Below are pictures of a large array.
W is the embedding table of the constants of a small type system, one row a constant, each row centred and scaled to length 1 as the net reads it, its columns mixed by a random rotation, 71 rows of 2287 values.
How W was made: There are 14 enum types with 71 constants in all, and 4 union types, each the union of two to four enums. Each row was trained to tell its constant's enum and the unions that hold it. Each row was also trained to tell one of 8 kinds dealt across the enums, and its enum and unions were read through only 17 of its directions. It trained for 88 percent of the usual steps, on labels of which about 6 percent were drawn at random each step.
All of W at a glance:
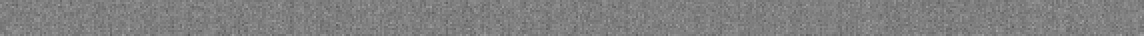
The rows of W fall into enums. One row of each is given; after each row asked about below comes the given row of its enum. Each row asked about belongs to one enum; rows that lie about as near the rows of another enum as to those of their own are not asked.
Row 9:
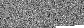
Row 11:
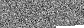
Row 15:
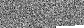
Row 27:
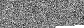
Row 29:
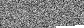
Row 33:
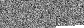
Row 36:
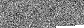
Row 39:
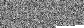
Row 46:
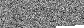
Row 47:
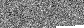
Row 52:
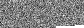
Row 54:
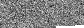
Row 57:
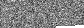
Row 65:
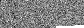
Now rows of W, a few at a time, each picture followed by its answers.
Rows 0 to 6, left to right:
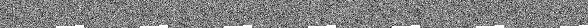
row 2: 46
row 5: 9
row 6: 52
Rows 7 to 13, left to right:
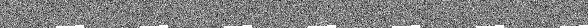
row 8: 9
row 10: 27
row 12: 39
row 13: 11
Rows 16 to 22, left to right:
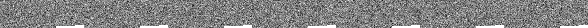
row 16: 52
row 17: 54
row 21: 33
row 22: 11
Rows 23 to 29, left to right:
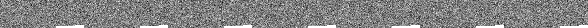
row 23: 33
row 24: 9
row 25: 33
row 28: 29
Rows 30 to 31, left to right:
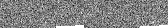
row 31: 27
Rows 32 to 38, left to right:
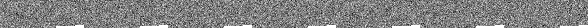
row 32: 36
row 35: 54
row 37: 65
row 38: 15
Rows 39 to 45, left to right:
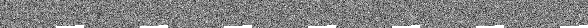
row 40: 65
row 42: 11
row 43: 11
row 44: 9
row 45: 52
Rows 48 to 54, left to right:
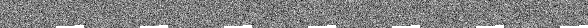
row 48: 9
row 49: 15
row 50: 15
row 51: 54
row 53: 11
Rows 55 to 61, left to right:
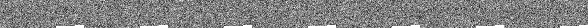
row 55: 52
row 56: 33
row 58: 54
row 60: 46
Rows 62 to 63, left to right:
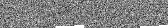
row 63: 52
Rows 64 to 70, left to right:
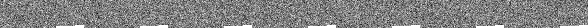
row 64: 54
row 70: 33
